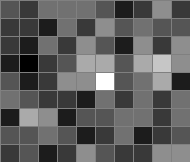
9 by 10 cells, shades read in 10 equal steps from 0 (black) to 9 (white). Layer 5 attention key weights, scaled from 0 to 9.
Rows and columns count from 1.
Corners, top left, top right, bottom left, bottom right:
3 2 2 5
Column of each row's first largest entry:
9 6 5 9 6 1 2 3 5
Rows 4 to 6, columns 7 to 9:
3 6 7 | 3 4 6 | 2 4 2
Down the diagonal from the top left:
3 2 4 3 5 4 4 1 5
